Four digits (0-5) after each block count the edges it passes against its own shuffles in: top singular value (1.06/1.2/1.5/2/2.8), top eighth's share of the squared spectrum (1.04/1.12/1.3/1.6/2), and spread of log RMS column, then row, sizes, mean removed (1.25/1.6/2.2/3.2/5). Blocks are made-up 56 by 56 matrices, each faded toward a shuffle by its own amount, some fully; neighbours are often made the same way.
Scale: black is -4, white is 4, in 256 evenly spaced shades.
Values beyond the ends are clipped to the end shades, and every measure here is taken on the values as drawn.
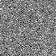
2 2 0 0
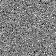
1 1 0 0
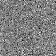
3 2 0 0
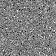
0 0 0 0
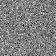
0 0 0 0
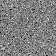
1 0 0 0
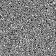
2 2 0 0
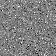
0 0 0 0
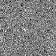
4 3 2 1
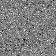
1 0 0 0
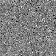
2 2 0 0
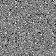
3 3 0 1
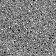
0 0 0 0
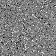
0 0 0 0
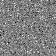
0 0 0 0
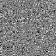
3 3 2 1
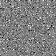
3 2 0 1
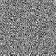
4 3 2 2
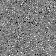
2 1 0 0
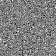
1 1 0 0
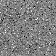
0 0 0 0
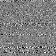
2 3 0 3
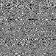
2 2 0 3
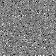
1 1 0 2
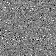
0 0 0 1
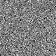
0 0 0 1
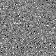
1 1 0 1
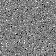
0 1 0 0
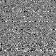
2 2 0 3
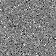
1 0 0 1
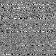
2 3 0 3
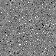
1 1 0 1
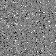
1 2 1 1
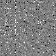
2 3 2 1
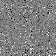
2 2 2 1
